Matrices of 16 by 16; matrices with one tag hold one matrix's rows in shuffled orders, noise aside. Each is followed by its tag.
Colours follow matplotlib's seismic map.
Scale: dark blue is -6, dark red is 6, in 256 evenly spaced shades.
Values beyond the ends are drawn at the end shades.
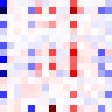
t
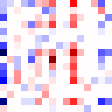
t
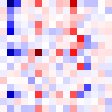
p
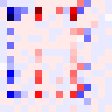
p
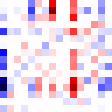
t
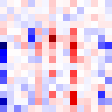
t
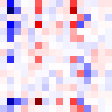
p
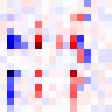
p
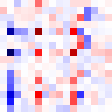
p
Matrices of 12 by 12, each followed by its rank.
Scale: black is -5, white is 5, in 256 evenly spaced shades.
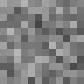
full rank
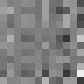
two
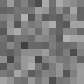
full rank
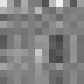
two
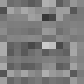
two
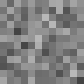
full rank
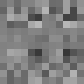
two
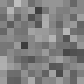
full rank
